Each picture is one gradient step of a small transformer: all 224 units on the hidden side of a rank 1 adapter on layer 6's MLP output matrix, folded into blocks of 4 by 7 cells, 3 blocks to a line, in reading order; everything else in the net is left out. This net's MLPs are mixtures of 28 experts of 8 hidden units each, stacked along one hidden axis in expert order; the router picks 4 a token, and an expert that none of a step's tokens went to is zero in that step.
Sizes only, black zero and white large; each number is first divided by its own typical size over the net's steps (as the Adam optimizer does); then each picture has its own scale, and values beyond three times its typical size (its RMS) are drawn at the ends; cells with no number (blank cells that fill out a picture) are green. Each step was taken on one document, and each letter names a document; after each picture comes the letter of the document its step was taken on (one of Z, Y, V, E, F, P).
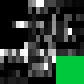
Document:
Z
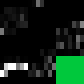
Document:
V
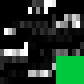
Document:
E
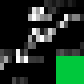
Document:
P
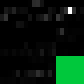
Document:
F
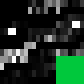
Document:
E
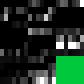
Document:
F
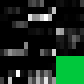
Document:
F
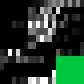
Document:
P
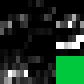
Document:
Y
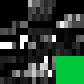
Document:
Z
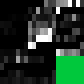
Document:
P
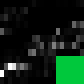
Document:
V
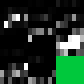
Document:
Y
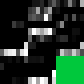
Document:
P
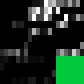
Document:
P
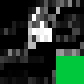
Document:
P
